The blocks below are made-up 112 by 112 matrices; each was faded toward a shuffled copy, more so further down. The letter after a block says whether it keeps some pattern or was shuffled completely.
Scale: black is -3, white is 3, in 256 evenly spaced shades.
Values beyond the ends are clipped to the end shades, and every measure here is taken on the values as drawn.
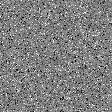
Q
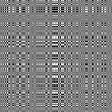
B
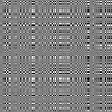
B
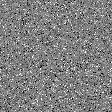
Q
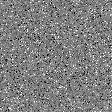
Q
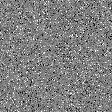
Q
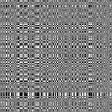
B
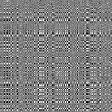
B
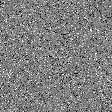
Q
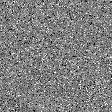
Q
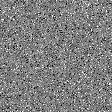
Q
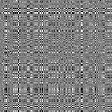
B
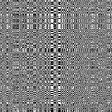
B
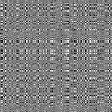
B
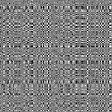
B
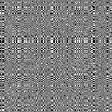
B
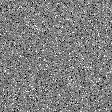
Q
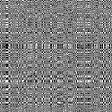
B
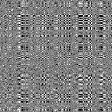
B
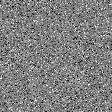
Q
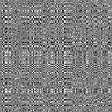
B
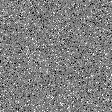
Q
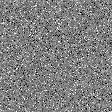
Q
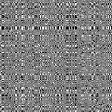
B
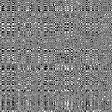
B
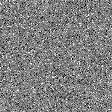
Q
